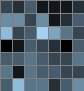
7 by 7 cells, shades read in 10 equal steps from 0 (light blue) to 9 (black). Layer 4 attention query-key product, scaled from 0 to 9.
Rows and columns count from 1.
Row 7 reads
5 1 4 4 7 5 3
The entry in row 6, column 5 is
5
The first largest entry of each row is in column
4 5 2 1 5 2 5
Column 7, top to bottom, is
7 5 6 5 4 6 3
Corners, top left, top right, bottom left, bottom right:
6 7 5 3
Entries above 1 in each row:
7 7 5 7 7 7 6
